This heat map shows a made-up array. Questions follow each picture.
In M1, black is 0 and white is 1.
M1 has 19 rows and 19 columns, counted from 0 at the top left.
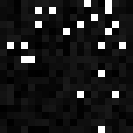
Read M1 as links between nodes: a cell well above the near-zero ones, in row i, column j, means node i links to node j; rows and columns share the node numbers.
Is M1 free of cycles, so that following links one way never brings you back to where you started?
yes
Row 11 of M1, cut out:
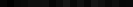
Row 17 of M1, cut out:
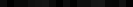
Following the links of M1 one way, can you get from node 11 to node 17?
no
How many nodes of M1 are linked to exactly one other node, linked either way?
7
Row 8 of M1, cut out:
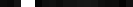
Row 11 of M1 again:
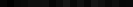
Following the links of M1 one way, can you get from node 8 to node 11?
yes
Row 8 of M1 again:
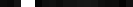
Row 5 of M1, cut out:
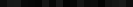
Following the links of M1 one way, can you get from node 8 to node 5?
yes
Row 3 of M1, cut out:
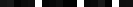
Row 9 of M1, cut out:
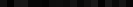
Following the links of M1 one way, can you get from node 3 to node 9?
no
